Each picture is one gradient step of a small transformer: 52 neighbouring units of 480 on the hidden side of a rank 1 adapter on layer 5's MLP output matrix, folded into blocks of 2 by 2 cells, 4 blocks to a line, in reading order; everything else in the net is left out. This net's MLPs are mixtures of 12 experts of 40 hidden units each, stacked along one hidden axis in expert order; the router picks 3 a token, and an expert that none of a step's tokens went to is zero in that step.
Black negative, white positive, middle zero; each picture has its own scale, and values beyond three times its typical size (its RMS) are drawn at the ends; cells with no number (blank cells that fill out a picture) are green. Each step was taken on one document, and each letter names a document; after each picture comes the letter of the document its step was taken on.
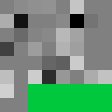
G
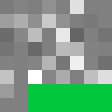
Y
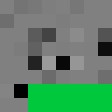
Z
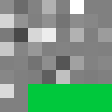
G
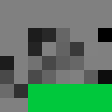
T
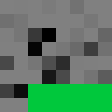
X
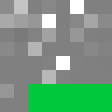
Z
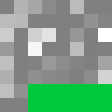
T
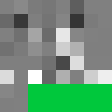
G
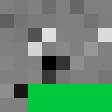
X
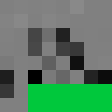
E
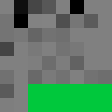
Y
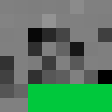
T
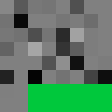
G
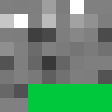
X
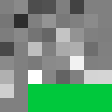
E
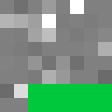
Z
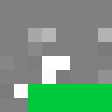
X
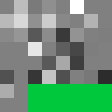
Y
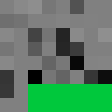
E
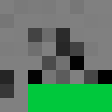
Z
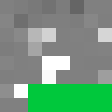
X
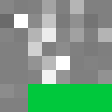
Z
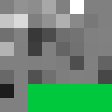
G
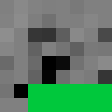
X
